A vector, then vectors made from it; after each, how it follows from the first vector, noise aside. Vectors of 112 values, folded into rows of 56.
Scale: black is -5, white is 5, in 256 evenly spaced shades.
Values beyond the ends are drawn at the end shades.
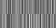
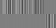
partly zeroed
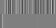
partly zeroed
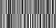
scaled up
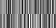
scaled up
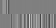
partly zeroed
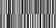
scaled up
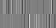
partly zeroed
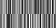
scaled up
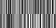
scaled up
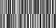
scaled up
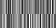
scaled up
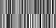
scaled up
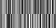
scaled up
